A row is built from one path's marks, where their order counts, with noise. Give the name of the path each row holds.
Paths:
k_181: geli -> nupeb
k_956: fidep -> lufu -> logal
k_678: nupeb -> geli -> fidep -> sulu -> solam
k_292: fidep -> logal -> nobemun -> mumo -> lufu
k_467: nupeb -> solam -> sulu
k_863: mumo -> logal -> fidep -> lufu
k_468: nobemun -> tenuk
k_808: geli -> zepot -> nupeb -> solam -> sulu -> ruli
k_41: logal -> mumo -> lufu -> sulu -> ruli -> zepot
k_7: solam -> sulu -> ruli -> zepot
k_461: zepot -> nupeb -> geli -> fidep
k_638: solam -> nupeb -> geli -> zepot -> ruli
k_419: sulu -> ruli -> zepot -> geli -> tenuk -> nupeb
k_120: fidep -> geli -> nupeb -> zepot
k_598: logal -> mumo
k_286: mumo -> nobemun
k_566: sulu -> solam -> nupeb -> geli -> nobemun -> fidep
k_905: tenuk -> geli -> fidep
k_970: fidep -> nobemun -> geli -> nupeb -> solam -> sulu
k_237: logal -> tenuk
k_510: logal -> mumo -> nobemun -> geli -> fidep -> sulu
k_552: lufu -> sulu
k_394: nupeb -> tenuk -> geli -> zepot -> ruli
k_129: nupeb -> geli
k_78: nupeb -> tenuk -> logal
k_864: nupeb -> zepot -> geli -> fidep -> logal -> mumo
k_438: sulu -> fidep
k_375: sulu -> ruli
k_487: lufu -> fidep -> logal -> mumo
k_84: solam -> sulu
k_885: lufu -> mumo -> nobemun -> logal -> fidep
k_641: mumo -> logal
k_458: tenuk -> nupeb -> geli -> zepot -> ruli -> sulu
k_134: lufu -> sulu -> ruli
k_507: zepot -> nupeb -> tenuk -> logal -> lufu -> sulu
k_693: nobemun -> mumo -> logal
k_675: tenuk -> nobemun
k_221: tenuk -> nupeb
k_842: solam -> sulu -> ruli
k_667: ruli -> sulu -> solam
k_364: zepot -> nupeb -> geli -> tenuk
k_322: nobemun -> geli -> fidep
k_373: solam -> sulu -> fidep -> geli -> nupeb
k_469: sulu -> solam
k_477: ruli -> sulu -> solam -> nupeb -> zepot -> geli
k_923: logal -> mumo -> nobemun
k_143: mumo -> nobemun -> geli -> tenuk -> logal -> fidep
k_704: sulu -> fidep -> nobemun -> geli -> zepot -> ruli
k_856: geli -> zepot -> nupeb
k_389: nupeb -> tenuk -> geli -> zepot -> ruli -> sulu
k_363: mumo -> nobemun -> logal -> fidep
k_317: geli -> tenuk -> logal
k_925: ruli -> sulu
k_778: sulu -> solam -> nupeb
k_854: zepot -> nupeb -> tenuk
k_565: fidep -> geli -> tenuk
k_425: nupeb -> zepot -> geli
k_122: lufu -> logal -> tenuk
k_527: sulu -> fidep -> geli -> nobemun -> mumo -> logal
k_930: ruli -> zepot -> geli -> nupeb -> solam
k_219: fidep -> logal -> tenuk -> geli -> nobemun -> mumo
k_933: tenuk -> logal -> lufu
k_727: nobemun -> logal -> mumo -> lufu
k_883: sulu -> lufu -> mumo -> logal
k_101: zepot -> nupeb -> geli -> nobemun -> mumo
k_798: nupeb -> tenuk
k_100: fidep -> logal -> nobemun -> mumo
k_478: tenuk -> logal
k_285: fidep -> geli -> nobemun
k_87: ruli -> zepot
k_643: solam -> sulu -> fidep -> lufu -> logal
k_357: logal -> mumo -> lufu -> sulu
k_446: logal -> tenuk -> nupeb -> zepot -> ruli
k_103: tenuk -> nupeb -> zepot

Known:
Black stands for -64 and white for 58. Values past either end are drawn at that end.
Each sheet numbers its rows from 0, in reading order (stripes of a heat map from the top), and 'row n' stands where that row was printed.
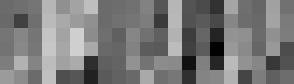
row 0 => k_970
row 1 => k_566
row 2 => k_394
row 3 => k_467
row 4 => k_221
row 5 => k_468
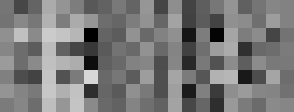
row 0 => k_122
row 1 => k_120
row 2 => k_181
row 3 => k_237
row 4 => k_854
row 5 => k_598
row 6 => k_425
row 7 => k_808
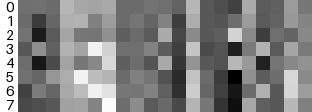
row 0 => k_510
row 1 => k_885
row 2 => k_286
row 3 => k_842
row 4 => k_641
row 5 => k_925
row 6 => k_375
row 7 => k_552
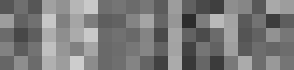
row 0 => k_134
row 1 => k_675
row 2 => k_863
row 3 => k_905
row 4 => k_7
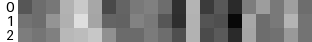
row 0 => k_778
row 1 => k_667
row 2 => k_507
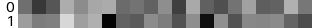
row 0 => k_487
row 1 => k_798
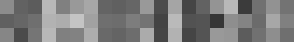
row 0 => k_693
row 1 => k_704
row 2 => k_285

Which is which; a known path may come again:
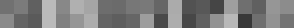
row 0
k_446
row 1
k_693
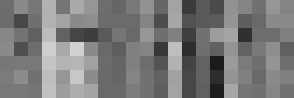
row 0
k_120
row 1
k_143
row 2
k_237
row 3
k_78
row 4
k_389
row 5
k_808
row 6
k_458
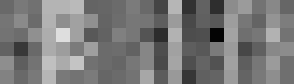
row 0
k_373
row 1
k_41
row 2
k_667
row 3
k_363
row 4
k_101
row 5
k_565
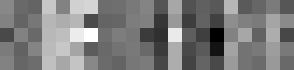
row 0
k_933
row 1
k_477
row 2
k_84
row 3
k_930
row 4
k_864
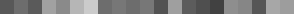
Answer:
k_134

